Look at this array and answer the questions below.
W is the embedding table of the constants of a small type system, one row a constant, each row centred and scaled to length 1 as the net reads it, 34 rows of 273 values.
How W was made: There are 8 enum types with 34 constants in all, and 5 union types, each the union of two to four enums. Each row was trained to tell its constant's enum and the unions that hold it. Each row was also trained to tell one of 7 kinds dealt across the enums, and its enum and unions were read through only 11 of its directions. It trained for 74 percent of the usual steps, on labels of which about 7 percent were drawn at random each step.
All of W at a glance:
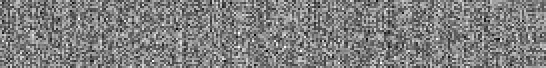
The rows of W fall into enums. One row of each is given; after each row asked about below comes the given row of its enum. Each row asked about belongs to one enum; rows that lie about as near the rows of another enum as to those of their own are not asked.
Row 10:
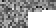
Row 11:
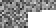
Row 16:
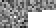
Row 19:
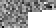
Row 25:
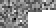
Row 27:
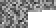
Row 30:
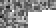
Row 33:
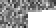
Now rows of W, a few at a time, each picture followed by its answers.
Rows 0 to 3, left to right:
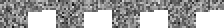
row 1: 11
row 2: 27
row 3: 11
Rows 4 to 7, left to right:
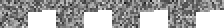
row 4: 25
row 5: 25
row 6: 33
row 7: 27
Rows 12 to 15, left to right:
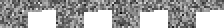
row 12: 33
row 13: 27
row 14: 11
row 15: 10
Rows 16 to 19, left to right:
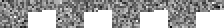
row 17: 19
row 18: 25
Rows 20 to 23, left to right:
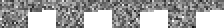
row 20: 16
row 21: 25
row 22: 27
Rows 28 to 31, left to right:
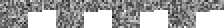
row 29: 16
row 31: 11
